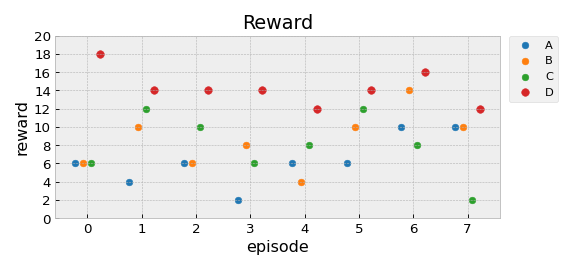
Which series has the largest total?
D
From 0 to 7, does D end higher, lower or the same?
lower
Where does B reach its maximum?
6
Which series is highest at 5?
D
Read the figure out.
Title: Reward
x-axis: episode, ticks 0 1 2 3 4 5 6 7
y-axis: reward, ticks 0 2 4 6 8 10 12 14 16 18 20
Legend: A, B, C, D
Values:
A: 6 4 6 2 6 6 10 10
B: 6 10 6 8 4 10 14 10
C: 6 12 10 6 8 12 8 2
D: 18 14 14 14 12 14 16 12
